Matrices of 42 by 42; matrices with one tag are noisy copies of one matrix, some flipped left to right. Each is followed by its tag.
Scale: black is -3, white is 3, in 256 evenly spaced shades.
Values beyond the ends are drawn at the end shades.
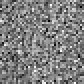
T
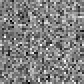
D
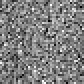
T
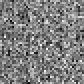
D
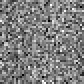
T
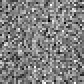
T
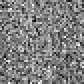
T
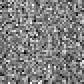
T
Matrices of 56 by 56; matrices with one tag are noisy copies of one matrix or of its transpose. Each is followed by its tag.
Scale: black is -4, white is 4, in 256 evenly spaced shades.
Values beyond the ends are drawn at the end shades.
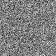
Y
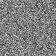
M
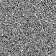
M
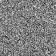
M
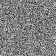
Y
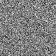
M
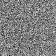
Y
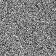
M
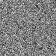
M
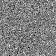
Y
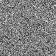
M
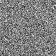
M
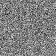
Y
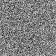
Y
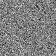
M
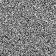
M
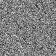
M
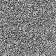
Y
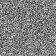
Y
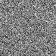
M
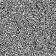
M
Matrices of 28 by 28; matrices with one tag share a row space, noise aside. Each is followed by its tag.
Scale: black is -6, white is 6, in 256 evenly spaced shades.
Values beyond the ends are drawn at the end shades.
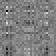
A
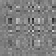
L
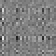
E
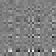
L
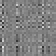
E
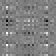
A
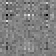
A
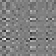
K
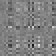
L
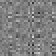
L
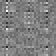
A
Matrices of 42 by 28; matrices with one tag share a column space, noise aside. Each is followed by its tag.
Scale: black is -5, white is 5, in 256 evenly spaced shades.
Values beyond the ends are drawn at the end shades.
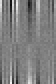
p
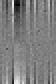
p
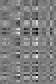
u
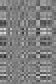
u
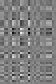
u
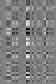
u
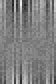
p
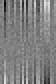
p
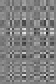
u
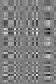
u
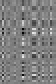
u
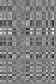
u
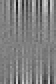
p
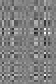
u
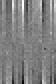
p
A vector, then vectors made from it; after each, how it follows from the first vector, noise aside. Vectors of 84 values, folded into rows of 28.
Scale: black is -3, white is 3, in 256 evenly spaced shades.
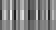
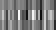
reversed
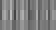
shrunk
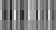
negated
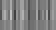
shrunk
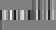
partly zeroed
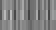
shrunk
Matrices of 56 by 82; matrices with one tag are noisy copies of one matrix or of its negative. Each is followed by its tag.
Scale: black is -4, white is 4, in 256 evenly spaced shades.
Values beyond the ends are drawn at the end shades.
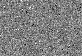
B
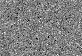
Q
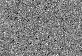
Q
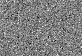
Q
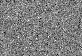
Q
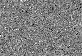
B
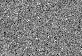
Q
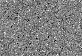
Q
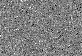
B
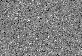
Q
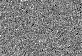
B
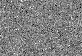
B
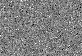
B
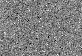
Q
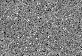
Q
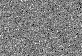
B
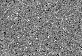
Q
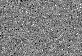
B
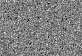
Q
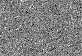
B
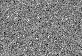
Q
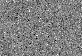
Q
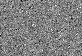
B
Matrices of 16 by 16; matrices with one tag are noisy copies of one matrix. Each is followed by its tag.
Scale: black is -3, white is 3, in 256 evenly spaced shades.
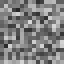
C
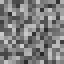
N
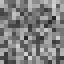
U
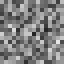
N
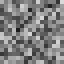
N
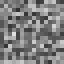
C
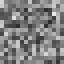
U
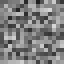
C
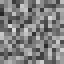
N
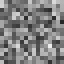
U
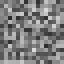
C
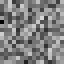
N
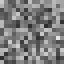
U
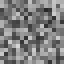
U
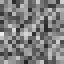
N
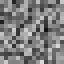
N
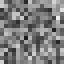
U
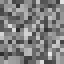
N
